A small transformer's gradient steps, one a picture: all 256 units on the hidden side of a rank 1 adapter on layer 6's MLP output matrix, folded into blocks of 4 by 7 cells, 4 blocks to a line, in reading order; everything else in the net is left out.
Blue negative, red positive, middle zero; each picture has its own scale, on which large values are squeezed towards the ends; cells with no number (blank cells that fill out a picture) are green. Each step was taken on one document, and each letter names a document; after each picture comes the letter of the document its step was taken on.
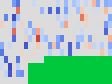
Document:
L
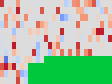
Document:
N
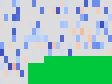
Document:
L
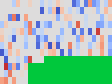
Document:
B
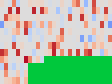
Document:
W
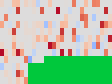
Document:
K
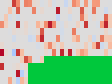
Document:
K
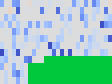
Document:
W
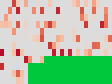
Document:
K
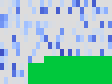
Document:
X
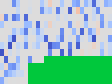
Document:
B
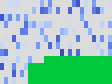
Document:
X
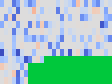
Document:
W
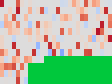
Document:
N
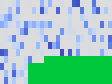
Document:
X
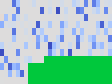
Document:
L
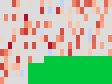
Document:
B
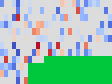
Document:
N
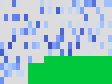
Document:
B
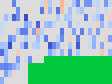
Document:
B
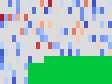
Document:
X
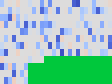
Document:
X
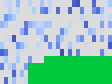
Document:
X
